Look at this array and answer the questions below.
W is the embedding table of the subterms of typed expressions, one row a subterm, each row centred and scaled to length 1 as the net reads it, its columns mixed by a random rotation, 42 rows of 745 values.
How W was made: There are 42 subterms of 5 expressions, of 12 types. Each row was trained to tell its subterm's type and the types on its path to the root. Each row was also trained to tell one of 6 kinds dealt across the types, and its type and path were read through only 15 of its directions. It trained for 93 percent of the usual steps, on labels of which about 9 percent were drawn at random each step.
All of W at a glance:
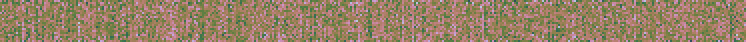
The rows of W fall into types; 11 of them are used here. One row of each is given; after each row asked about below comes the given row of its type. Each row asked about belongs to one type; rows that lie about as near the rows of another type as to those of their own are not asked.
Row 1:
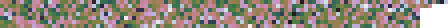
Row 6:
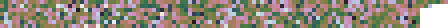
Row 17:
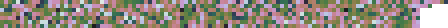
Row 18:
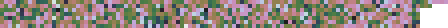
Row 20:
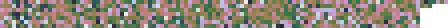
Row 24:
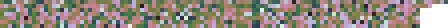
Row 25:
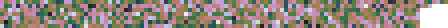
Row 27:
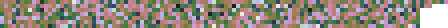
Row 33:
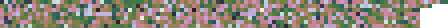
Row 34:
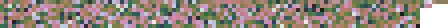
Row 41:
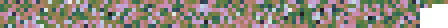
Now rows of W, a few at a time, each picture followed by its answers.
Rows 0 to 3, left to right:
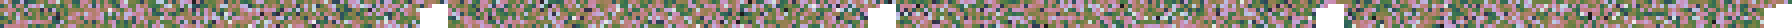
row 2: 41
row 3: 41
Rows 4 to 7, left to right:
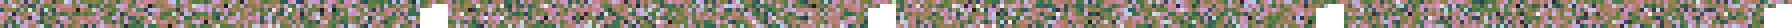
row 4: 41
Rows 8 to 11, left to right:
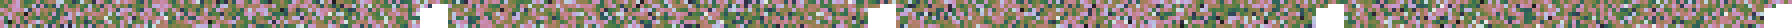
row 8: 17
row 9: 6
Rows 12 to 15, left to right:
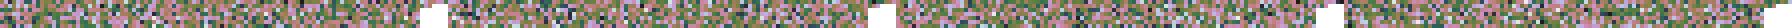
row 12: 25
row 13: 20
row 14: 17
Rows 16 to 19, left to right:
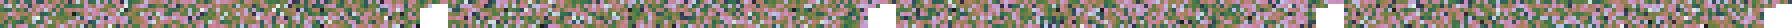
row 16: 34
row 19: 41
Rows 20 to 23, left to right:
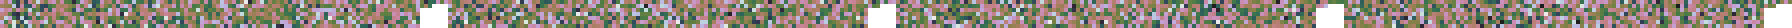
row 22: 34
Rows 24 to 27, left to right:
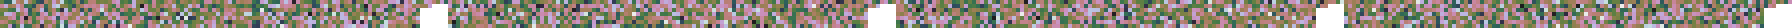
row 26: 20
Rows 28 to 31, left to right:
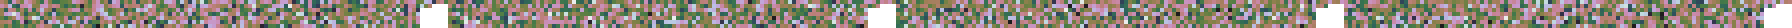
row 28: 34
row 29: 25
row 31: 34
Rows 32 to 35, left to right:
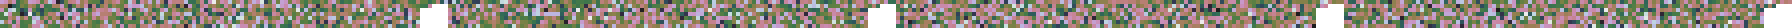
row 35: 24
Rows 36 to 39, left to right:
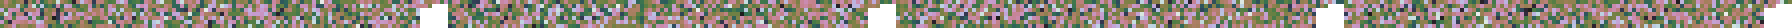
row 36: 17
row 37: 1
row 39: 17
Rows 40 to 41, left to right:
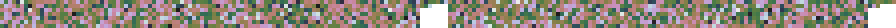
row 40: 20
